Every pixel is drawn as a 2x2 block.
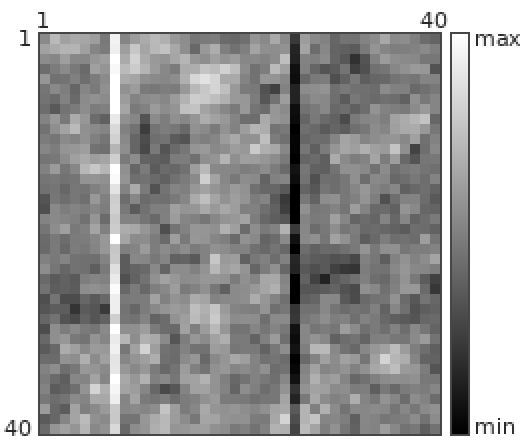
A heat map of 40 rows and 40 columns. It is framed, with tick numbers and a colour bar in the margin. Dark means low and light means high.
Histogram: heavy tails on both sides. Odd lines: columns 8 and 26. Grain: streaks running down.
